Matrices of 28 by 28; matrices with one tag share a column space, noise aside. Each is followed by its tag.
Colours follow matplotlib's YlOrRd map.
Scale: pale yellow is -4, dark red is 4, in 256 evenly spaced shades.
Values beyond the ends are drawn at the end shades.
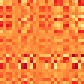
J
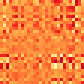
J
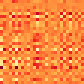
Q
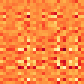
Q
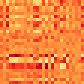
J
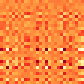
Q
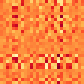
J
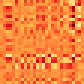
J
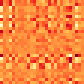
J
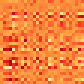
Q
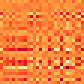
Q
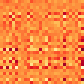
Q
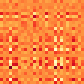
Q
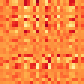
J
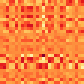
J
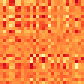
J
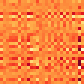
Q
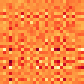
Q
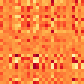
J
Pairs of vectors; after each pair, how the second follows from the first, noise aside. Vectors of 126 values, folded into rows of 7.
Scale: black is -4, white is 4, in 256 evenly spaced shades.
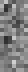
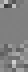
partly zeroed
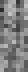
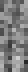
reversed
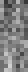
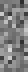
shuffled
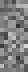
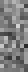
sign-scrambled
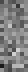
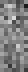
reversed
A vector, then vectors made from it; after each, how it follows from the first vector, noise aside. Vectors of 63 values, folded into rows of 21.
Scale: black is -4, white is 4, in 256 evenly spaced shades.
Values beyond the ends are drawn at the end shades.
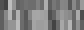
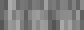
shrunk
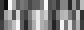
scaled up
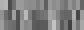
negated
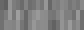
shrunk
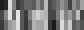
scaled up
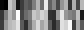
scaled up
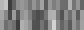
negated
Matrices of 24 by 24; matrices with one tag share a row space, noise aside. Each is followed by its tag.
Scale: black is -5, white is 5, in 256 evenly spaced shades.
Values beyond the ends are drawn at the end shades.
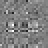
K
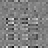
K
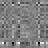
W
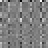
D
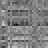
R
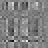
K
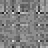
W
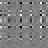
D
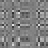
W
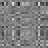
W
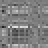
R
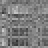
R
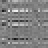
R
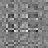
K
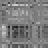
R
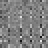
D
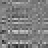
R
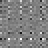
D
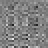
K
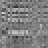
R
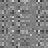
W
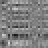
R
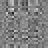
K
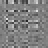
K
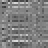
R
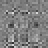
K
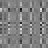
D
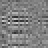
R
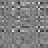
W
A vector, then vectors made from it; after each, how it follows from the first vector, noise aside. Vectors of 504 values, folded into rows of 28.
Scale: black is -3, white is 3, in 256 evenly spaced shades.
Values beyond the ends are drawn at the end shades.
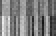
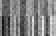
negated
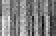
copied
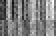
reversed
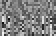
sign-scrambled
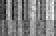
reversed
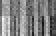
copied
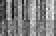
reversed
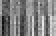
negated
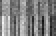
copied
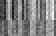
reversed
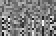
sign-scrambled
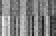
copied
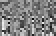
sign-scrambled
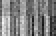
copied
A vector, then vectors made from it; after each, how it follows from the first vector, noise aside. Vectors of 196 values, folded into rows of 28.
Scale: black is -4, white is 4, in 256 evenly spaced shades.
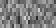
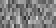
negated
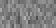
shrunk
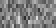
negated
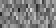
reversed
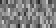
wrapped around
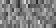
wrapped around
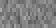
shrunk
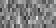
negated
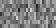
reversed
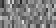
wrapped around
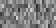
reversed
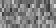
wrapped around
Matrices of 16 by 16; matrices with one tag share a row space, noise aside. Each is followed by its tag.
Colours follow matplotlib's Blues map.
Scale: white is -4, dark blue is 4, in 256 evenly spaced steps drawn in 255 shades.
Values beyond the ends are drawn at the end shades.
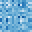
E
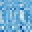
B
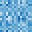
E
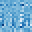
B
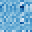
B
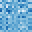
E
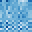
E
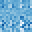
B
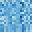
B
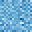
B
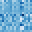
B
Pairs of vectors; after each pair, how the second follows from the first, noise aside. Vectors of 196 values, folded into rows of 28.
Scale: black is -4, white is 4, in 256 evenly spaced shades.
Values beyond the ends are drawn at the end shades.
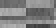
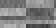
copied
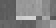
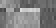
reversed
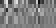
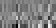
reversed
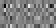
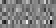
reversed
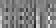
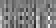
copied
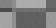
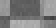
reversed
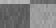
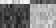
scaled up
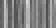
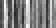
scaled up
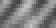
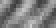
copied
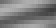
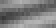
reversed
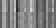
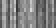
copied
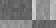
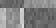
reversed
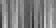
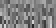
sign-scrambled
